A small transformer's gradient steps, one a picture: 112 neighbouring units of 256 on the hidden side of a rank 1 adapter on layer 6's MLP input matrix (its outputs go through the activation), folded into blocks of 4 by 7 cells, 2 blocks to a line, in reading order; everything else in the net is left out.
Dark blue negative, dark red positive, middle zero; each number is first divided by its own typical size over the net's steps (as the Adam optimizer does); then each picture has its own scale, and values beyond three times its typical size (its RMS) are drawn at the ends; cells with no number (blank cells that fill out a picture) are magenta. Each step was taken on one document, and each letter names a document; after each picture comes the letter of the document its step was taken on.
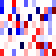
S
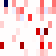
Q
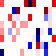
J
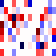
S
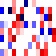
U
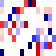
J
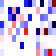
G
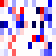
U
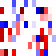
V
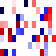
V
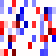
U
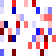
V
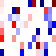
J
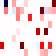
Q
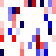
J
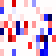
V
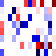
J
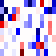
S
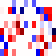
U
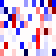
S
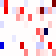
Q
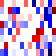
G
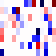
J
